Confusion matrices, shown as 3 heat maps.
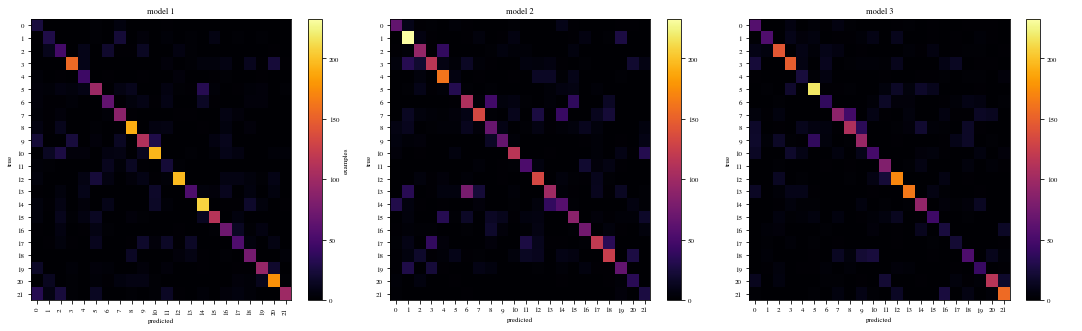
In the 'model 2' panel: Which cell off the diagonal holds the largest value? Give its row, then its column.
13, 6
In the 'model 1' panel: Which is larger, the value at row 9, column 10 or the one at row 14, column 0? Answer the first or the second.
the first
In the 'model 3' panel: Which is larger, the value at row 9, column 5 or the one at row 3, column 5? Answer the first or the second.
the first
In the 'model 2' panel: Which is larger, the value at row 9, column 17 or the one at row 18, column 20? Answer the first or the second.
the second
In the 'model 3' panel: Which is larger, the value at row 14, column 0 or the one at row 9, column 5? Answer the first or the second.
the second
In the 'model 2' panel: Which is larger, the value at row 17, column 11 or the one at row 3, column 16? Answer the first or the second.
the first
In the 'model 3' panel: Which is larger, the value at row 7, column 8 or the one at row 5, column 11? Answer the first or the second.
the first
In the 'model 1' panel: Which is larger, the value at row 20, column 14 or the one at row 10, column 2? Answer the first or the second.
the second
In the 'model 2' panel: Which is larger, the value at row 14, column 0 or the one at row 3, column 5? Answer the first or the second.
the first
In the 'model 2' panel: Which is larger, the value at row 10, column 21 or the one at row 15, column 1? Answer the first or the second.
the first
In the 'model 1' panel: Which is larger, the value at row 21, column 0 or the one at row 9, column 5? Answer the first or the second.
the first
